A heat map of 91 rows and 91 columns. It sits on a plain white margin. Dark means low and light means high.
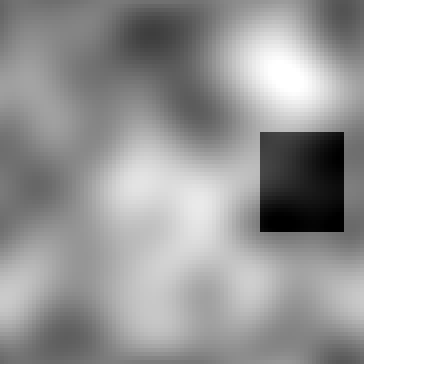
The ninth with the lowest average is the middle right. The top left is the calmest part. Overall the values sit about 60% of the way up the scale. Values change most from cell to cell in the middle right. In the middle right lies a patch that is lower than the rest.
